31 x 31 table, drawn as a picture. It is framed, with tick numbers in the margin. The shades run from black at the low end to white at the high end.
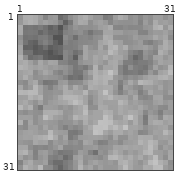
Average level on the scale: 60%. Roughest part: top left. Grain: blotchy. Odd rows or columns: none. Mirror symmetry: none. Ninth with the lowest average: top left. Odd patch: lower, in the top left.
